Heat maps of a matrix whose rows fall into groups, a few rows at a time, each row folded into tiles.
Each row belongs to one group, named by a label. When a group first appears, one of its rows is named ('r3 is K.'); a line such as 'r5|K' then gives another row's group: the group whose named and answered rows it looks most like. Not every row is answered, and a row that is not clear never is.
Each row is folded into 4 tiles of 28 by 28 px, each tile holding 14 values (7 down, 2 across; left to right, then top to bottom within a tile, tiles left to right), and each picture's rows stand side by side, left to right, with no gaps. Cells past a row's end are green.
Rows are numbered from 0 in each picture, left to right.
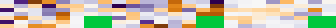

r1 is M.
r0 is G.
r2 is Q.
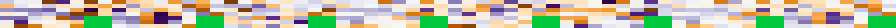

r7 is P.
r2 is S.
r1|P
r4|G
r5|Q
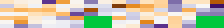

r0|Q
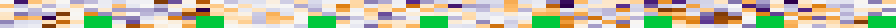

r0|G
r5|S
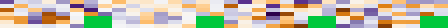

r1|P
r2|G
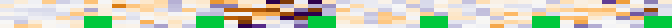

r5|Q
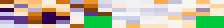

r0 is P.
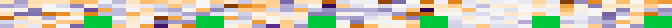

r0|G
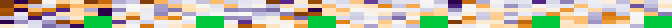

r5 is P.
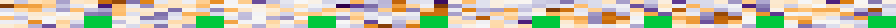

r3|M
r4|S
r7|Q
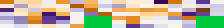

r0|P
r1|Q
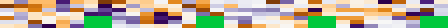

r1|P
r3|Q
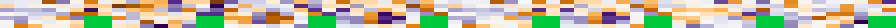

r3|P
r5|P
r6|Q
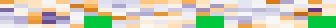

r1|G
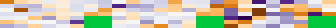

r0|S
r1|M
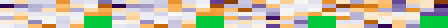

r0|M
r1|M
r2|S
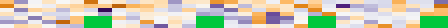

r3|M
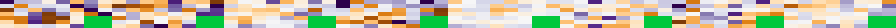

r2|Q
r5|G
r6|S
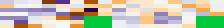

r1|P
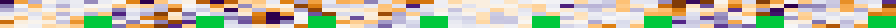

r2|P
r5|M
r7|M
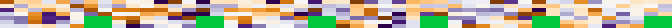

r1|Q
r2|Q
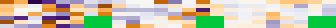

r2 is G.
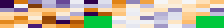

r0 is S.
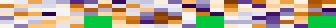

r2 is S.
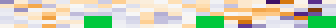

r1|P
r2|Q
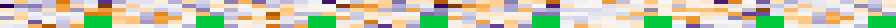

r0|M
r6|Q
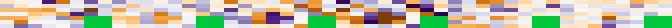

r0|Q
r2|P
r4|G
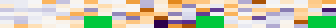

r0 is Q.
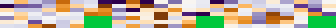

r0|M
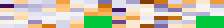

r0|M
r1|G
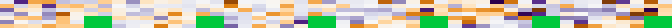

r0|G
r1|G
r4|Q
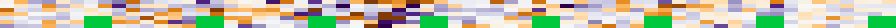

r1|S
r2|Q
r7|G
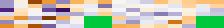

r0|G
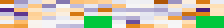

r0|G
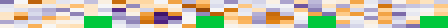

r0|G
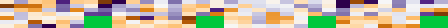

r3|S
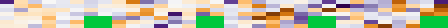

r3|M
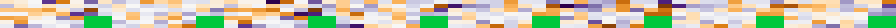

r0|Q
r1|G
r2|Q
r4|M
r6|M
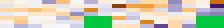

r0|Q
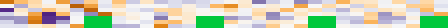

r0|P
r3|P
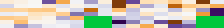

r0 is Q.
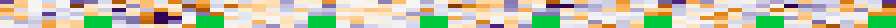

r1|P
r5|M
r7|M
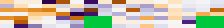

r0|Q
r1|S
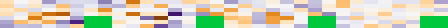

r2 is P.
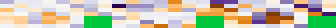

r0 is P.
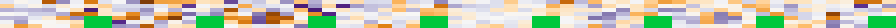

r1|G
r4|M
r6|P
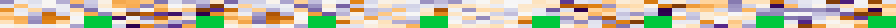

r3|S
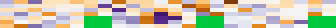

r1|P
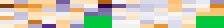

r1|M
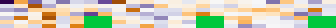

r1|S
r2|Q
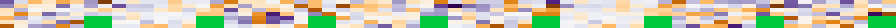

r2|P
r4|M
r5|M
